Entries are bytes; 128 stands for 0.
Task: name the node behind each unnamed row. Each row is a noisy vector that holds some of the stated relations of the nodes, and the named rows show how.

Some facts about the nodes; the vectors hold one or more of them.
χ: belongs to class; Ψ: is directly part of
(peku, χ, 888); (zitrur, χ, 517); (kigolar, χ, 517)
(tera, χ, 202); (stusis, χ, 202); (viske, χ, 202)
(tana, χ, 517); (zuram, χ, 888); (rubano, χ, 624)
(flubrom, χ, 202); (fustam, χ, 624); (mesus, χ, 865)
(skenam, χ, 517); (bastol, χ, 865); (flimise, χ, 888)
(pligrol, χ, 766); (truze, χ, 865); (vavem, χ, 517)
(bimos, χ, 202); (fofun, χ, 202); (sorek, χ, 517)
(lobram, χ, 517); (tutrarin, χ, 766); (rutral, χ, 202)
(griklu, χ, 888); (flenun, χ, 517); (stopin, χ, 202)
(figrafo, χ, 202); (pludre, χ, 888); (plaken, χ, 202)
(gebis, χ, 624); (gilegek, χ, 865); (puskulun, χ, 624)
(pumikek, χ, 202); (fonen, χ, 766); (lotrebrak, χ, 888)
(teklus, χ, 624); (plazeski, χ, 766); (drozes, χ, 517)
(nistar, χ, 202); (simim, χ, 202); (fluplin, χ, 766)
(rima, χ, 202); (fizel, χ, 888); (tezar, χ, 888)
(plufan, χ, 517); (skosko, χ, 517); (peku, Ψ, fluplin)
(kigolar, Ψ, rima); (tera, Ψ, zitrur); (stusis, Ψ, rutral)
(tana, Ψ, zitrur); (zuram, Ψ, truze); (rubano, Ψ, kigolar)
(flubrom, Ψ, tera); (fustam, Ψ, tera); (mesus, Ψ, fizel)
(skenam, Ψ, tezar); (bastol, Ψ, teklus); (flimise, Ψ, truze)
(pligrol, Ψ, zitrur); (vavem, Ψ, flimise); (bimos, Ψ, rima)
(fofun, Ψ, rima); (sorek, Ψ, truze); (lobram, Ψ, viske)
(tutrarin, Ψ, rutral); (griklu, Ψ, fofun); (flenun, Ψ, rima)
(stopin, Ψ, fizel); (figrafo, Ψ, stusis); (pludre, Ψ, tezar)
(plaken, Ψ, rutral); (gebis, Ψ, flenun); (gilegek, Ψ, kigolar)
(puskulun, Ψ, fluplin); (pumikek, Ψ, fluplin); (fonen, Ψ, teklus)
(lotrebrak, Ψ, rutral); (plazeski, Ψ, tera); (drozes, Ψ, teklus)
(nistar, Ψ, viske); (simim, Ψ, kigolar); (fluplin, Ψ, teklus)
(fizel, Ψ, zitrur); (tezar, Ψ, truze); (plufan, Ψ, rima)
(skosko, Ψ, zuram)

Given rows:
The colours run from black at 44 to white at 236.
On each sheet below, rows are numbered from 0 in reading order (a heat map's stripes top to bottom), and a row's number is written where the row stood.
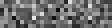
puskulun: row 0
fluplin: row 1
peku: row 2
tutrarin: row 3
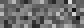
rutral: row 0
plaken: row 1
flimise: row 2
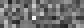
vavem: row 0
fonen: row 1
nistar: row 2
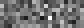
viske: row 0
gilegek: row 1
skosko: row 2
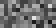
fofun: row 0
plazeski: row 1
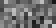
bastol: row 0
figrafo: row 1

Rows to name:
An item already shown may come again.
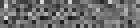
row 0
tutrarin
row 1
lotrebrak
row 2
lotrebrak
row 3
lobram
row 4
drozes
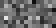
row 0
pligrol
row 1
fustam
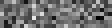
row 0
figrafo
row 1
fluplin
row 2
truze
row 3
griklu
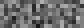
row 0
bimos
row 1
flubrom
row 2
plufan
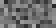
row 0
teklus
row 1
tana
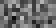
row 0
simim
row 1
tera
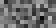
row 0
teklus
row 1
simim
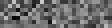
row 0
griklu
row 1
fizel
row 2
zitrur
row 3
nistar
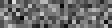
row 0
pludre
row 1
pumikek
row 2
stopin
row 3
mesus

